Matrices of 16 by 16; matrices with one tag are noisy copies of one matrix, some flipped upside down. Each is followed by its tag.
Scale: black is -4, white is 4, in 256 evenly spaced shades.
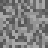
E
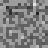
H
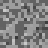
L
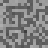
H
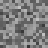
L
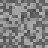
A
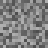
A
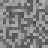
H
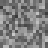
E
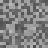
L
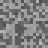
L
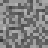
H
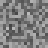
H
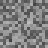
A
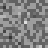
A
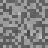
A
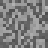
E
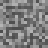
H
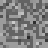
H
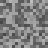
L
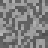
E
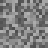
L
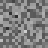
A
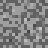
A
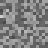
L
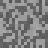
E
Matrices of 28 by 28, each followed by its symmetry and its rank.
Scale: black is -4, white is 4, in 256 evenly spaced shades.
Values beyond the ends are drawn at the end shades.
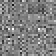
neither, rank five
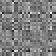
antisymmetric, rank two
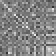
symmetric, rank five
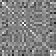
symmetric, rank five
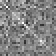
symmetric, rank five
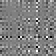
antisymmetric, rank two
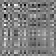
antisymmetric, rank two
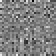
neither, rank five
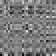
neither, rank three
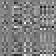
neither, rank three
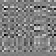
neither, rank three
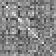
symmetric, rank five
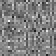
neither, rank five
